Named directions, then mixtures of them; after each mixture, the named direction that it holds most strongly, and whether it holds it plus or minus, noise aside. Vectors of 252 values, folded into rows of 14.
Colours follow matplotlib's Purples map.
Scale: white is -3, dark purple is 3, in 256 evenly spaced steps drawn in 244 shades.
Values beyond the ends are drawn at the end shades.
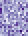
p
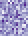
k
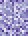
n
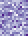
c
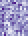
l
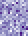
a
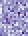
p, minus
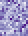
k, minus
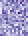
p, minus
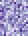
l, plus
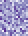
n, minus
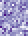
a, minus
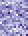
c, plus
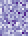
p, minus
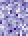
a, minus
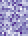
l, plus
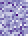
c, minus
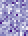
a, minus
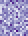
n, plus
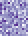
k, plus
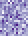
k, plus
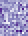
p, plus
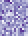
n, minus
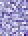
c, plus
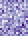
k, minus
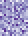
n, minus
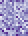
n, plus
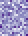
c, plus
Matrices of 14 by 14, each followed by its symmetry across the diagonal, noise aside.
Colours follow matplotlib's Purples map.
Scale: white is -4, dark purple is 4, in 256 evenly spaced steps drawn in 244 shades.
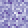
neither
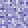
antisymmetric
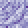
symmetric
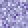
symmetric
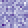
antisymmetric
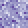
antisymmetric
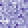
neither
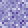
symmetric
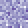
symmetric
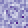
symmetric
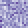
neither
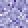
antisymmetric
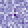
symmetric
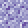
symmetric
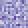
antisymmetric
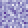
antisymmetric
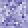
antisymmetric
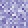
neither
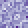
symmetric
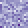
neither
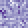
antisymmetric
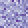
neither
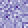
symmetric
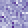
antisymmetric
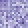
symmetric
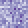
neither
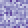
neither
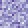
neither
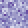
antisymmetric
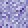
neither
